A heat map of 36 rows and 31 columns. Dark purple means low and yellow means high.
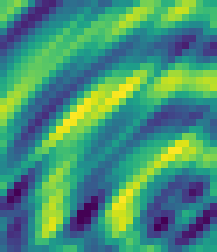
Grain: diagonal, up to the right. Average level on the scale: 50%. Rings: centred on the bottom right.
